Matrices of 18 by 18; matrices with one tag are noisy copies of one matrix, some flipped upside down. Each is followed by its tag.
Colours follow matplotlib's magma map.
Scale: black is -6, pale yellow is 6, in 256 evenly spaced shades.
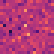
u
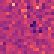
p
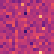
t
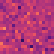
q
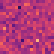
q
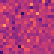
q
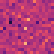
u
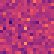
u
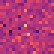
u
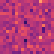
t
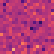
p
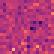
p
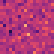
u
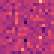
t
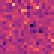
p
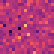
u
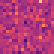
t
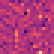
t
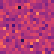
q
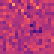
p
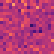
p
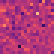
q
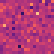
q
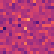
u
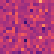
t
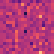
t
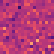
q
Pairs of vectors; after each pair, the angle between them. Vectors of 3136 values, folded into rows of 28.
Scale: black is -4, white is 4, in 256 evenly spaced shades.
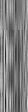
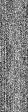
partly opposed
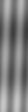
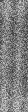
partly aligned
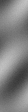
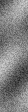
nearly parallel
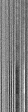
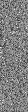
orthogonal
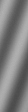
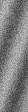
nearly parallel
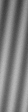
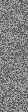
orthogonal
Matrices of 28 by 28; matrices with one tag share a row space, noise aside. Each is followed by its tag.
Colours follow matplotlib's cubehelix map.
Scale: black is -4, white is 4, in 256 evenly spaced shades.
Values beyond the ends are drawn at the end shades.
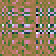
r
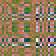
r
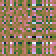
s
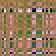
s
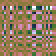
s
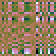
r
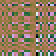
r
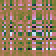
s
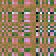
r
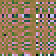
r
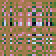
s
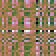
r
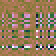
r
